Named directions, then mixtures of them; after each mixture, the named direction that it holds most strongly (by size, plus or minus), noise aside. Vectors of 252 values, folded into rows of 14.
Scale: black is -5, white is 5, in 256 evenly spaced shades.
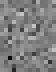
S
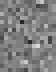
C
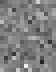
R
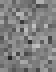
C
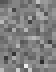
R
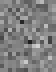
C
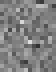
C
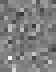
S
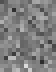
R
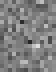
C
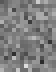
R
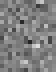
C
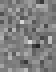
C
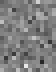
R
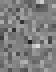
C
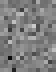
S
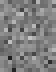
S
